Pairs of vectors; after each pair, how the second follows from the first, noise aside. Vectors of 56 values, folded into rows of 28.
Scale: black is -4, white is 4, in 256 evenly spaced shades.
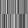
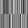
reversed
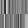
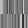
reversed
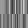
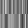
wrapped around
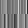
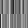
reversed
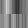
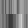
reversed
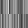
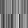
wrapped around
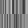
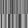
wrapped around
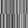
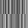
wrapped around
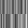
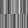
wrapped around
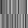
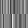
wrapped around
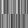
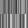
reversed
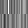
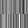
reversed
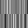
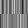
reversed
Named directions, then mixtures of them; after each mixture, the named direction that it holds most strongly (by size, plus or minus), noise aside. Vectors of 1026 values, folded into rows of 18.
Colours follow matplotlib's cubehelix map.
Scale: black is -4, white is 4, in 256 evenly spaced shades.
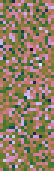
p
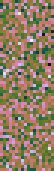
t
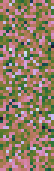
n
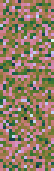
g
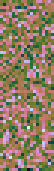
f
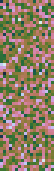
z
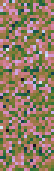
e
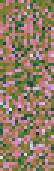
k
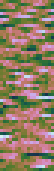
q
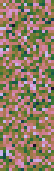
e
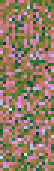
k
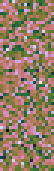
e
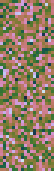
t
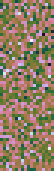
t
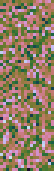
f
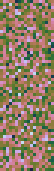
n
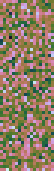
g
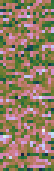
q
